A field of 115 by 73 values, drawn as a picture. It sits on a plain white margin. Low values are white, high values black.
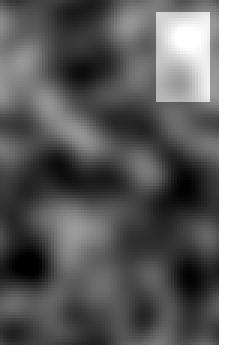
The bottom middle is the smoothest part. The values are skewed, with a long tail toward low values. There are no regular stripes. In the top right lies a patch that is lower than the rest.
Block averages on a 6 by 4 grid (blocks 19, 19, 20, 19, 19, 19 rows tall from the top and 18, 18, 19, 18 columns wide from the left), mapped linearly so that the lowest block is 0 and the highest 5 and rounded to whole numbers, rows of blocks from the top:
3 5 2 0
2 4 3 1
4 3 4 4
4 4 4 5
5 3 4 5
4 4 4 4
